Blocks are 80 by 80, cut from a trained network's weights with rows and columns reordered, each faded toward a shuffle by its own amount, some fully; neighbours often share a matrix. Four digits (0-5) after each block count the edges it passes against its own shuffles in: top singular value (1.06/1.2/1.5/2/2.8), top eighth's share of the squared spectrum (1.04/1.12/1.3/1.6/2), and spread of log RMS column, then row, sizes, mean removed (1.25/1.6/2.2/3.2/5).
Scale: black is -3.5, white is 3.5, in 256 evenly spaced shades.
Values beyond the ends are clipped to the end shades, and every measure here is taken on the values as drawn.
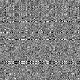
4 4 1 3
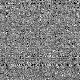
3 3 1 2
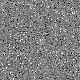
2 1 0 0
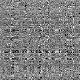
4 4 3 2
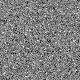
0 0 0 0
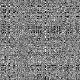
4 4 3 2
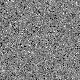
0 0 0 0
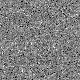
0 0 0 0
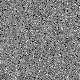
0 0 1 0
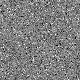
0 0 0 0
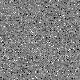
2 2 0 1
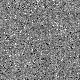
0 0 0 0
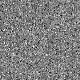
1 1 0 1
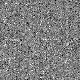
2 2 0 1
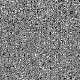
2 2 0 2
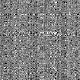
3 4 2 3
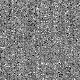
2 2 1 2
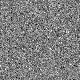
1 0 0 0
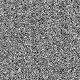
2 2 0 0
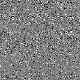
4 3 0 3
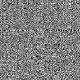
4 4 2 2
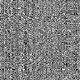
3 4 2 2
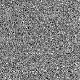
3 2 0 1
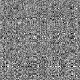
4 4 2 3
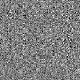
3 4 2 2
